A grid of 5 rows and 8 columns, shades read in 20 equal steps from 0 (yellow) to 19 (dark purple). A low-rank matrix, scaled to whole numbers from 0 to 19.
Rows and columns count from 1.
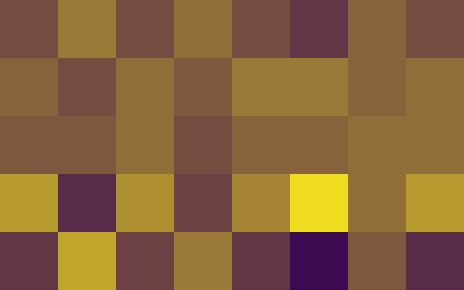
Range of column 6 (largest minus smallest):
19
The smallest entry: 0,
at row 4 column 6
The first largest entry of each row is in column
6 2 4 2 6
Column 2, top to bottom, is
9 13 12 16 5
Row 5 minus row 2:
4 -8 4 -3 6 10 1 6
